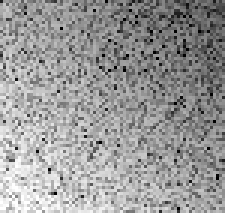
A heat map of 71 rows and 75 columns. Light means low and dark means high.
No regular stripes run through it. Neither half mirrors the other. The ninth with the highest average is the top right. No single row or column stands out from its neighbours. There is an overall slope up to the top right. The texture is fine-grained noise. The bottom left is the ninth with the lowest average.
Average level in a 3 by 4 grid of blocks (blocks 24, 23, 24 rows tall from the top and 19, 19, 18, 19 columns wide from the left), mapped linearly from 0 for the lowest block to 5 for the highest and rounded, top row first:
2345
1234
0123
